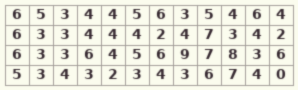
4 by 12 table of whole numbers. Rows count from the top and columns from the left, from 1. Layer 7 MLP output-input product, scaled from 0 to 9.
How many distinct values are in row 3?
7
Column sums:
23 14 13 17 14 17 18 19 25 22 17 12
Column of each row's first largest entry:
1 9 8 10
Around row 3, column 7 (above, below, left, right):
2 4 5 9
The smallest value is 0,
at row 4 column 12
